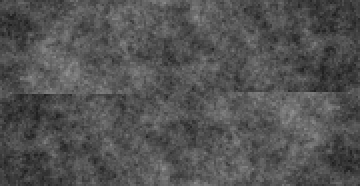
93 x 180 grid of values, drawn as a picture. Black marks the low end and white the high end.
Symmetry: a half turn. Average level on the scale: 30%. Slope: none. Grain: blotchy.
